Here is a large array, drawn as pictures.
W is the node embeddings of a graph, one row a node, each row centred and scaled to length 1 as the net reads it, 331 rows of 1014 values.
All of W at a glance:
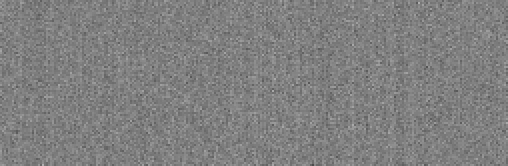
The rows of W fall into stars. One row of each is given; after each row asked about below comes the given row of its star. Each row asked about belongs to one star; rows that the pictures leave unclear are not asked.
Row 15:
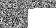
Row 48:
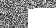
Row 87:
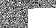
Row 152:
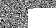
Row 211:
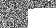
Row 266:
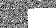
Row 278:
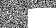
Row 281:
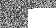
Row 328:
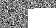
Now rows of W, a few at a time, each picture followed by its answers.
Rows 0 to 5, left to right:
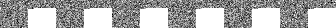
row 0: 328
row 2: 278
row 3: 281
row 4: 278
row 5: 211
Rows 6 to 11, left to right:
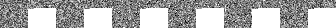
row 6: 328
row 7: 328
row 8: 278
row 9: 328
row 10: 266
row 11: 48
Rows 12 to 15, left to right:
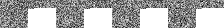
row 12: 278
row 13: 152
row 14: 152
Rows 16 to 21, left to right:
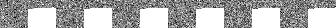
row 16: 281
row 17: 328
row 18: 281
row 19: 48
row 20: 87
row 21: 15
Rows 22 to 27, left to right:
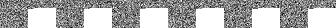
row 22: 281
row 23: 211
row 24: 266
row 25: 211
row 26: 87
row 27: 87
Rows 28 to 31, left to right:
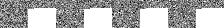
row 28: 266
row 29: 48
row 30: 278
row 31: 281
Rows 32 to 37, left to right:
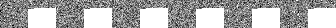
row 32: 15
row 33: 87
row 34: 278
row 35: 211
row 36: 328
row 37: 48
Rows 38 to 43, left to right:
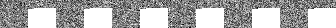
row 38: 281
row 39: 281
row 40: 328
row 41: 266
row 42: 328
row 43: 211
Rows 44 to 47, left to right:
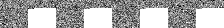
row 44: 15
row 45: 87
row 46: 281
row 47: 278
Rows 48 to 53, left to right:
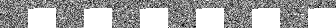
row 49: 278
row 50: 328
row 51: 266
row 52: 211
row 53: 15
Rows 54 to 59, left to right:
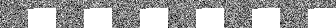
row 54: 87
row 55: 87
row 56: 87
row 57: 48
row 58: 278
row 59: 152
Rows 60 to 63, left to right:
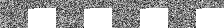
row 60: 211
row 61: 211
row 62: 278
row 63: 328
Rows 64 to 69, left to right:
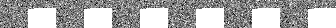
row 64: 48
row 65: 15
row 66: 15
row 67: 211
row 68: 48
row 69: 15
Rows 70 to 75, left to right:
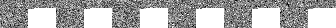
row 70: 152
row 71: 15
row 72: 278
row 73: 211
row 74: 48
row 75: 152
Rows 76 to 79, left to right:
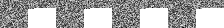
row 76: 211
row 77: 15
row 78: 48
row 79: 87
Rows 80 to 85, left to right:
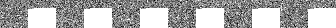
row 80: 281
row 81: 211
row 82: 152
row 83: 278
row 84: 15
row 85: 266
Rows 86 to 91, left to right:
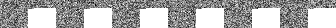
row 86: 328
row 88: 87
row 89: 278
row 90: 211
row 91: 48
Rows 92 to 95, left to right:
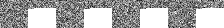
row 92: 281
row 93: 15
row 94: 15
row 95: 278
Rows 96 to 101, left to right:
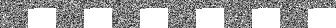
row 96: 87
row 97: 328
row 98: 152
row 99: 328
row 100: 211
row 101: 328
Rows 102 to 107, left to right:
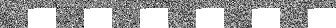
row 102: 48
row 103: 266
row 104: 211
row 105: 281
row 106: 281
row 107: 266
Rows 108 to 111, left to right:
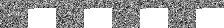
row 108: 15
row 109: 15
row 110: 328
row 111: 328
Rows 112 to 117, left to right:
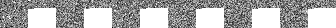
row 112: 87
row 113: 278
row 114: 211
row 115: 152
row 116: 328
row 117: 281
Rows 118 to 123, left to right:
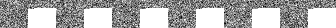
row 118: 278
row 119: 48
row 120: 278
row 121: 152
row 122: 152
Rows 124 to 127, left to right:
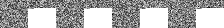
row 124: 87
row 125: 152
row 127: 328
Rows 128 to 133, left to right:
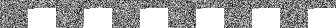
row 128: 87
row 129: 278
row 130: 48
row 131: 278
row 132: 211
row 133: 328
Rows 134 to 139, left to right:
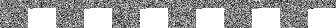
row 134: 152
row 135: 15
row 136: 48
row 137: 211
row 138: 152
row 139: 281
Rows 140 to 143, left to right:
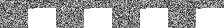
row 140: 211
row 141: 152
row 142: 15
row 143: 278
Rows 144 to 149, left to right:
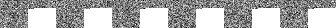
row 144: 211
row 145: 15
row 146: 281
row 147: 15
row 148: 328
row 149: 211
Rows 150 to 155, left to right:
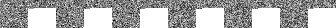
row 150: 152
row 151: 15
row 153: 87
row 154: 87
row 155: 328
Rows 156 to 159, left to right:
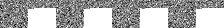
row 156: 266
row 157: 266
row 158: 152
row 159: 278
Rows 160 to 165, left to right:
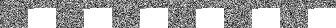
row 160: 278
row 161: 87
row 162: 152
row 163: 266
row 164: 211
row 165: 152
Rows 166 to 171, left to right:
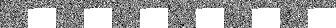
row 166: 281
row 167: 211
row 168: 48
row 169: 266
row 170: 48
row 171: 48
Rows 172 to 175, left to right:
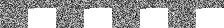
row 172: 152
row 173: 87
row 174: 152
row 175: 281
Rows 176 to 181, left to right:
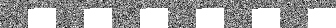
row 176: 15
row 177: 48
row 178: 15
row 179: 87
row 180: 328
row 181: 152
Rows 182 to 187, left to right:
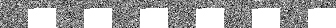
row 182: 328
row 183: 211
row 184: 48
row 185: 278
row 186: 15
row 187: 328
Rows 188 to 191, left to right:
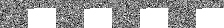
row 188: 87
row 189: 211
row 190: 211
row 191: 278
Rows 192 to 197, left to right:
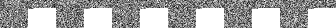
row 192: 278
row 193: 278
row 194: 48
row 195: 278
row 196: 266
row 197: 152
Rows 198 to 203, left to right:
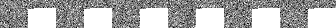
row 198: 48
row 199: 328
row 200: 266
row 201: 278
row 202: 87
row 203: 152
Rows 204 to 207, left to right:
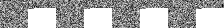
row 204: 15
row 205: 328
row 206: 281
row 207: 278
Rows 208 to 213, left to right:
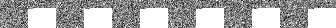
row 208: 211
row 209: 328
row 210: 87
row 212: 278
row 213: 15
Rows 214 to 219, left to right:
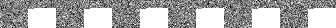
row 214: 266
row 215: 87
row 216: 87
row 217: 15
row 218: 48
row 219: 87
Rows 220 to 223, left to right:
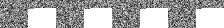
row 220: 266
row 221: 48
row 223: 281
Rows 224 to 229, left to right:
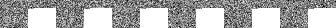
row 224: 152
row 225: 278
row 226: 152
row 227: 266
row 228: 48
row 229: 211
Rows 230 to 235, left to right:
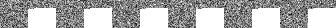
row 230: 15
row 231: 211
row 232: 281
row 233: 278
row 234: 15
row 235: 152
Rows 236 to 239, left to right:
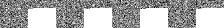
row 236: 152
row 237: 152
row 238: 211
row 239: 278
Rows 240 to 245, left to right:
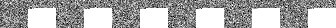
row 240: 278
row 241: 87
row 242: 211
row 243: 15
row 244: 152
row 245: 281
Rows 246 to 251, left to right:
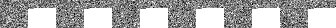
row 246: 152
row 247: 152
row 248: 87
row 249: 87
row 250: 278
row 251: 15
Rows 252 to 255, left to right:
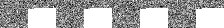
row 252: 278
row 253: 278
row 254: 87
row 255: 328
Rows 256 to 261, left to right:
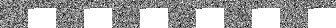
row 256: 328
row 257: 328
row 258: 266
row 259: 87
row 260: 281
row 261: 211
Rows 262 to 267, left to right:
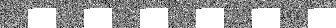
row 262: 281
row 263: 281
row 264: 281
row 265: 281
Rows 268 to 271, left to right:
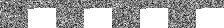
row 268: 87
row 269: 152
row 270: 15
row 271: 328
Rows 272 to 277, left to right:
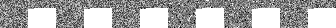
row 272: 152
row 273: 328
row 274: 211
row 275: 266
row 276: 281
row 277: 48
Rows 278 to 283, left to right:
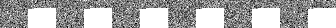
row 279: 87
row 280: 87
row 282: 328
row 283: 48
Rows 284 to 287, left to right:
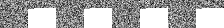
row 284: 15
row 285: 211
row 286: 15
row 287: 281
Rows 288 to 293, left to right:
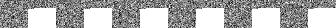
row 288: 211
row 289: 152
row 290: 328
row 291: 266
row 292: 211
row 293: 87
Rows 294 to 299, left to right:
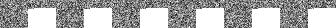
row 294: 15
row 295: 266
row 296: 211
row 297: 328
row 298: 87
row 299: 328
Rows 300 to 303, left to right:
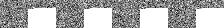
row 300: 48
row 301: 87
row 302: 48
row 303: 328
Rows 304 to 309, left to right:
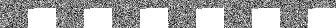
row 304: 87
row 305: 152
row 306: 48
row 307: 15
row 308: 266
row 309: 278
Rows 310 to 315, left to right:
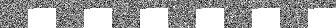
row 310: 48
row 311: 15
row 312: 15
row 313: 281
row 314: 87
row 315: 152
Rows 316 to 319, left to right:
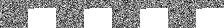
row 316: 266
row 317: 328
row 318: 87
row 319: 87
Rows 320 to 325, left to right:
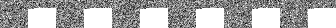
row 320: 87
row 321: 328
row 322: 87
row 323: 15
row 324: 211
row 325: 266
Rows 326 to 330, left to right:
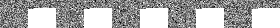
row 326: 152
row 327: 281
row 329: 328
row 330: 266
